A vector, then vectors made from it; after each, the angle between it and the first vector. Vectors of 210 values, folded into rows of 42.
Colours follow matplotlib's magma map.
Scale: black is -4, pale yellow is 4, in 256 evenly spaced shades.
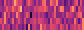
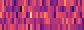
nearly opposite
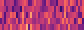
nearly opposite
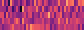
partly opposed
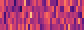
nearly opposite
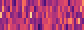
partly opposed
